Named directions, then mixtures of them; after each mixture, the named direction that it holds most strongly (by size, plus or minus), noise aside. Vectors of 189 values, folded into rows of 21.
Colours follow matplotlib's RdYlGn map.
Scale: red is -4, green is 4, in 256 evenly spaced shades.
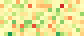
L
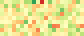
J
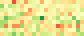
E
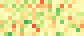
L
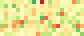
J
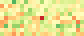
E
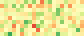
L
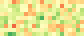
E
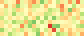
J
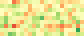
E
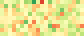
J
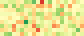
J
